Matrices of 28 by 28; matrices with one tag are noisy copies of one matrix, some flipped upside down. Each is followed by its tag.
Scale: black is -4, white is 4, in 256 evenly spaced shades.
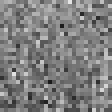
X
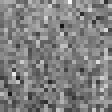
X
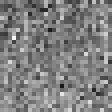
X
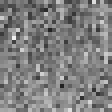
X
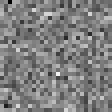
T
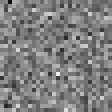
T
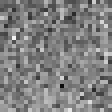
X
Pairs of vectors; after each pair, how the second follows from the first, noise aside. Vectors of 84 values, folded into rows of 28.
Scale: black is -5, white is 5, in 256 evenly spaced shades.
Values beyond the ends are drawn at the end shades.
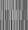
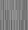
shrunk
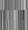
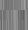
shrunk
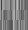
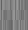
shrunk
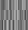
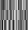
scaled up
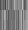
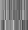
reversed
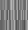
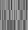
sign-scrambled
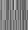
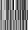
scaled up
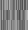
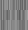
shrunk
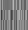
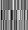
scaled up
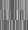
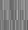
shrunk
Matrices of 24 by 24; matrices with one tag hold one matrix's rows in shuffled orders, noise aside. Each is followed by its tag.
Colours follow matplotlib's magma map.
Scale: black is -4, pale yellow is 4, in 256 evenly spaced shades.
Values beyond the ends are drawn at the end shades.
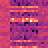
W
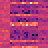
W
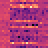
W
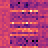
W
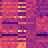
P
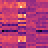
P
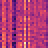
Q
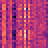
Q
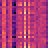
Q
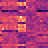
P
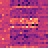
W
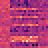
W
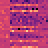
W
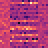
W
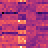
P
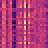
Q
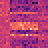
W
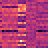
P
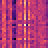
Q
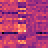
P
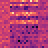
W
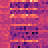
W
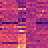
P
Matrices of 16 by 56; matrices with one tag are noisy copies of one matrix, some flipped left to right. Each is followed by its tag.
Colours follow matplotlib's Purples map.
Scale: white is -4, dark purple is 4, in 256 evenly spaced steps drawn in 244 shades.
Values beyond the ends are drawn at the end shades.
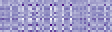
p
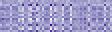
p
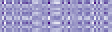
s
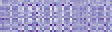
p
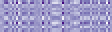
s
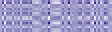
s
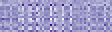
p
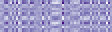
s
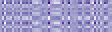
s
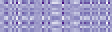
s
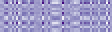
s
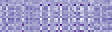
p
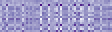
p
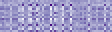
p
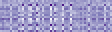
p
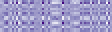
s
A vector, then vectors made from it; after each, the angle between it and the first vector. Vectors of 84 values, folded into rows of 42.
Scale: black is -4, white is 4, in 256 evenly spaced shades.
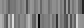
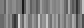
partly opposed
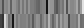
partly opposed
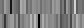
partly aligned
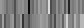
orthogonal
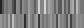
partly aligned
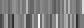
nearly opposite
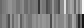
partly opposed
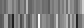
nearly opposite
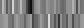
orthogonal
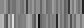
nearly parallel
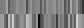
nearly parallel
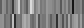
partly aligned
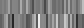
nearly opposite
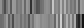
partly opposed
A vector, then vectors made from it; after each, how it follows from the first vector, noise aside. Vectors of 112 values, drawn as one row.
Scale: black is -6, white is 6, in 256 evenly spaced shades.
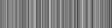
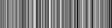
scaled up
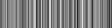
scaled up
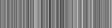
sign-scrambled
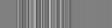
partly zeroed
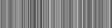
sign-scrambled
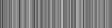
reversed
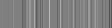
partly zeroed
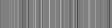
partly zeroed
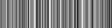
scaled up
